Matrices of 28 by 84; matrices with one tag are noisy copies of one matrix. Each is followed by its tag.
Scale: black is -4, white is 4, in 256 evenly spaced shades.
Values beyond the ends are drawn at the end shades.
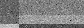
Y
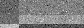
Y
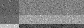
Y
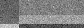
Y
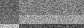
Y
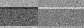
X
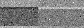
X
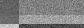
Y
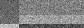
Y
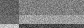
Y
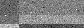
Y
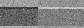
X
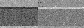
X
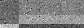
Y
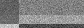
Y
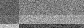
Y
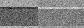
X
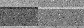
X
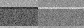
X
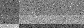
Y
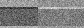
X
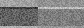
X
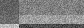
Y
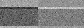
X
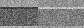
X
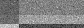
Y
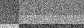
Y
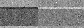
X
